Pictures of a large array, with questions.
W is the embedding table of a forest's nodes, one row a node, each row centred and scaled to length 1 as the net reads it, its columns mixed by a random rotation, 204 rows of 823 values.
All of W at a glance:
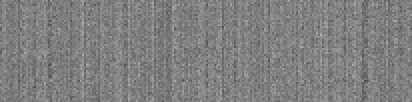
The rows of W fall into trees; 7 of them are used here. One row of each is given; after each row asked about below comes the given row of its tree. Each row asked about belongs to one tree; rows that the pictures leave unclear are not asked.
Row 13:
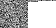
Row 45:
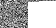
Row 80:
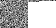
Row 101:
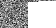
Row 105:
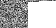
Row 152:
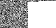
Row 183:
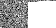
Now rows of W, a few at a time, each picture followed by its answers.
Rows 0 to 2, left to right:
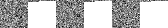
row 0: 45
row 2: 13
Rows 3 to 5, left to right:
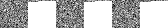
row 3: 13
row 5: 101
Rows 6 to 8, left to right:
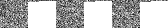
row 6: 152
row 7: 152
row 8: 101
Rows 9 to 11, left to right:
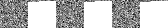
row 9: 152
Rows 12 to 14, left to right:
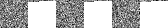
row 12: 80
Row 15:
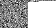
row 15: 101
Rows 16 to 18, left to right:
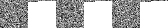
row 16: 13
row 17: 105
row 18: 80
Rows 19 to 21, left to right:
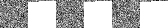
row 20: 152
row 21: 152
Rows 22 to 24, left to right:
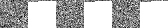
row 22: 13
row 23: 80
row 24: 101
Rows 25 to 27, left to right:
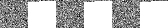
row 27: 152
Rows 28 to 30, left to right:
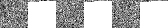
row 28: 152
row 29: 13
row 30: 183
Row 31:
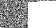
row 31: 183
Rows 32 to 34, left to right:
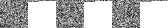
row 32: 13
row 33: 105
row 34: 45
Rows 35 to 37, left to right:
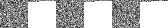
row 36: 13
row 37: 152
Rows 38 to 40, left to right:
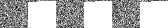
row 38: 183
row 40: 152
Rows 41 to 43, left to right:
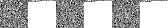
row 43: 101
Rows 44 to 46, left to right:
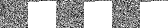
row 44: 152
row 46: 101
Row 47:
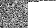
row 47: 105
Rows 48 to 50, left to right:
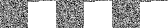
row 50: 105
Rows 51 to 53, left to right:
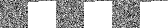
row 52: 152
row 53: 45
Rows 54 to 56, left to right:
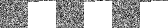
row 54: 105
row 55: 152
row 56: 45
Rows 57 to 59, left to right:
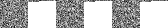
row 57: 80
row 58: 152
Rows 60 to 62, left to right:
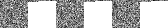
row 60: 101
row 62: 152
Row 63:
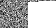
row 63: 13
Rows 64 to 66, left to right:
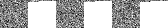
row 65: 152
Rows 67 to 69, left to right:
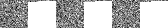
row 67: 183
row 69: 101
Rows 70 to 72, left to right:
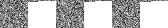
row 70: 101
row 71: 45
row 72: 101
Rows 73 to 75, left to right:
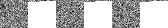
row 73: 152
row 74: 80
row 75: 105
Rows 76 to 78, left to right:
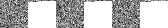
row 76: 13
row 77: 152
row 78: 101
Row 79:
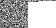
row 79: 13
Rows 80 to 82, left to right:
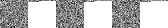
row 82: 101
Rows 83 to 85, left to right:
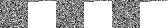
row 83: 13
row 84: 13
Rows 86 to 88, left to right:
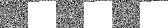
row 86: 101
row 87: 101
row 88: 152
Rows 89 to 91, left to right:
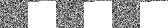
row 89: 101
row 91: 80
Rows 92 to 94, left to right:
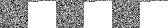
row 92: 13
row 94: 13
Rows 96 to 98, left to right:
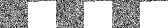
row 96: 105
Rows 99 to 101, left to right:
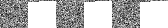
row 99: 105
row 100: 80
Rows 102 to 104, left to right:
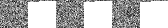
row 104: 45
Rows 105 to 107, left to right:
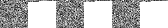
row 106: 152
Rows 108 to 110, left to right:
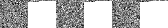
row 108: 101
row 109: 80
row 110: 183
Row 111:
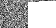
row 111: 80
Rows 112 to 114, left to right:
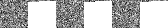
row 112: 152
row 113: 80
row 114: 183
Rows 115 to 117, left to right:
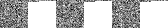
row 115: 183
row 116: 105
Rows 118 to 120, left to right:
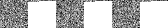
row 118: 152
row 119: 152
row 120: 152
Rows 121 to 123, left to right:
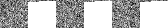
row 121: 152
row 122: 101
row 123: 45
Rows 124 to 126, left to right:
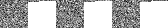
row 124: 105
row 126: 152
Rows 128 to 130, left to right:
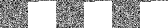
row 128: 101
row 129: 105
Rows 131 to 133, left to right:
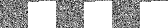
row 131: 101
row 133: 152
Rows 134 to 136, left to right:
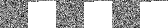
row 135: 13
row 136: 152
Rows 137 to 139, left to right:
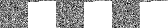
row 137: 105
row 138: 183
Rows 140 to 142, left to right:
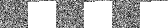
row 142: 45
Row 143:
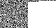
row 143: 101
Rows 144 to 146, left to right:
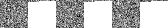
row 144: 183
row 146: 45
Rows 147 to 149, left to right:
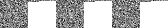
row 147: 101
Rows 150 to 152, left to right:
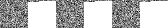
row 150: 105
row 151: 101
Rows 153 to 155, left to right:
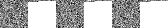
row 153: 101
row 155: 101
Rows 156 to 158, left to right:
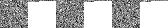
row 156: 152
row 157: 13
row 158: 101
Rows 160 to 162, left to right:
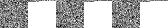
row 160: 101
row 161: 13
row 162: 13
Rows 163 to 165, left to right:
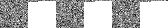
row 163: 13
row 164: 183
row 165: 101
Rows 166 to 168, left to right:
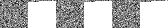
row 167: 80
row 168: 80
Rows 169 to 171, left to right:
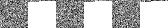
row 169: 152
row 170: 183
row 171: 80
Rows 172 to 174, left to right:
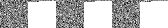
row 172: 101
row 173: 101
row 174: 101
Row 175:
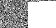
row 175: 152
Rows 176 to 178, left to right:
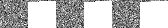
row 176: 152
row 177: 80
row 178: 183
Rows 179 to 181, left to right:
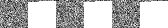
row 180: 152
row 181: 152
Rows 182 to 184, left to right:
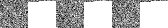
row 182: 101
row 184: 105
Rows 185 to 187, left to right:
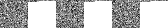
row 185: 183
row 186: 183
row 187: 13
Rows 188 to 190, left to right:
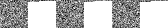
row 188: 152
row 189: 183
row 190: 105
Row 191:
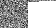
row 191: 101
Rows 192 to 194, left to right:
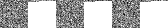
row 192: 101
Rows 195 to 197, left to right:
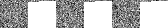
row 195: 101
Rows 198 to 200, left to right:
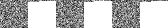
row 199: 183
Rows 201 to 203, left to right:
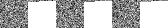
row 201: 80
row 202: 101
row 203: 152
